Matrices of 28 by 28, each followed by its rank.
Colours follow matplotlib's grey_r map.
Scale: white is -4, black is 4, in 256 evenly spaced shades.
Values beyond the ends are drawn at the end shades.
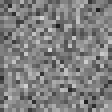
full rank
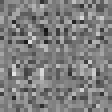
five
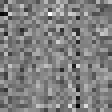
five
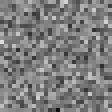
full rank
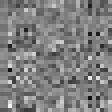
five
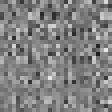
five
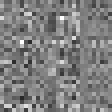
five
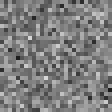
full rank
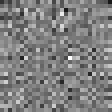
five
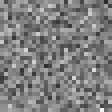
full rank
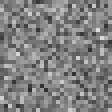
full rank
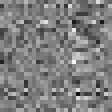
five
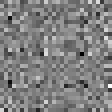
five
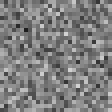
full rank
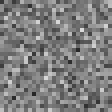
full rank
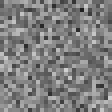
full rank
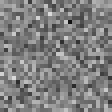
full rank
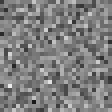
full rank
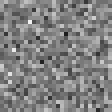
full rank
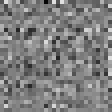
five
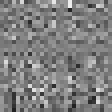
five
